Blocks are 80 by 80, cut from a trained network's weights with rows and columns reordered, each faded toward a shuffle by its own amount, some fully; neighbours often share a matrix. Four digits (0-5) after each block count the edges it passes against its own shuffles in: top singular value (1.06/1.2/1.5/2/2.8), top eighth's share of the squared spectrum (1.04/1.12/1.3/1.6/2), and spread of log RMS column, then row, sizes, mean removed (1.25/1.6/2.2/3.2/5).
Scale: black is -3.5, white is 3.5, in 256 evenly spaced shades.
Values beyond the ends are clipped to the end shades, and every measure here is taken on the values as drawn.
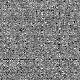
2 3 2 1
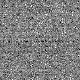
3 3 2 1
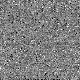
1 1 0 0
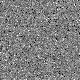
1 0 0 0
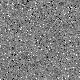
0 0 0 0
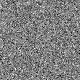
0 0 0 0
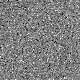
0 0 0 0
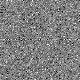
2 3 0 1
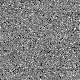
1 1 0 0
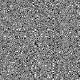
3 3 2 2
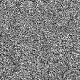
2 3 0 1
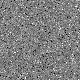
0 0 0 0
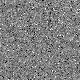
0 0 0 0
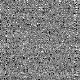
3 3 2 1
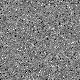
1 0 0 0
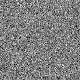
2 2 0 1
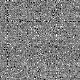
2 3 2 1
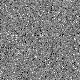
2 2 0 0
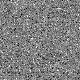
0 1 0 0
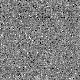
1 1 1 0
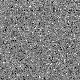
1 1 0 0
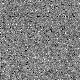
1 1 0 0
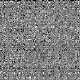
3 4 3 2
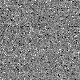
1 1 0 0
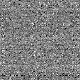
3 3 2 1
